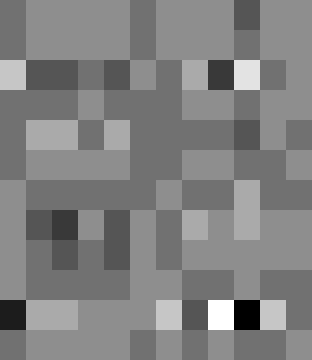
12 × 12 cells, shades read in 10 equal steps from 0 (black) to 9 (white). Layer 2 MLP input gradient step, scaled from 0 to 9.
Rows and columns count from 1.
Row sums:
56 57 54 53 54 55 52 54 53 52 58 55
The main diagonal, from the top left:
4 5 3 5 6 4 5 6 5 5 7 5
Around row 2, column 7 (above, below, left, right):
5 4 4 5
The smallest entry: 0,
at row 11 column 10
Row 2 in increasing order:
4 4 4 5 5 5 5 5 5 5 5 5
